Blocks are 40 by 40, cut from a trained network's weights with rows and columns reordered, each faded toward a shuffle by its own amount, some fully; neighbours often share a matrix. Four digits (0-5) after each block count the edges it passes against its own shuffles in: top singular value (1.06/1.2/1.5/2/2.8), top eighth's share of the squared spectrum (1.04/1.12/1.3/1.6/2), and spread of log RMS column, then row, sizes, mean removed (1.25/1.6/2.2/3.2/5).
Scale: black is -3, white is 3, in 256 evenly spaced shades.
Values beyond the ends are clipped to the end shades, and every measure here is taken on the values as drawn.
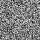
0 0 0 0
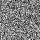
0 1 0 0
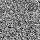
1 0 0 0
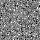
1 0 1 0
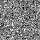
2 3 0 0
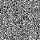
1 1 0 0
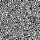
2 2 0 1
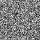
1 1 0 0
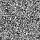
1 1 0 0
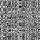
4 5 1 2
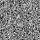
0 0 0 0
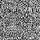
3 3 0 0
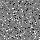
0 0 0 0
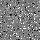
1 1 0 1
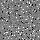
0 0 0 0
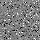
0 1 0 0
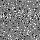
0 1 0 1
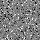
1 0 0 0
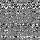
3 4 0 3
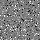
0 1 0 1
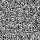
2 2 0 0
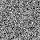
0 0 0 0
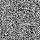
2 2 0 0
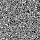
0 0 0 0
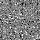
2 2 1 1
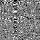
2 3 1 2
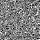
2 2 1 0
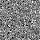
2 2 0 1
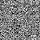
2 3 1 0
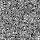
1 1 1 0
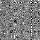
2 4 2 1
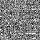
2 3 1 1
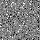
1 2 1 0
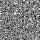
0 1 0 0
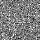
1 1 0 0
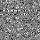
3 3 0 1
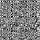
3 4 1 2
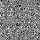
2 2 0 1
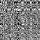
4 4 1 2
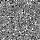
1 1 0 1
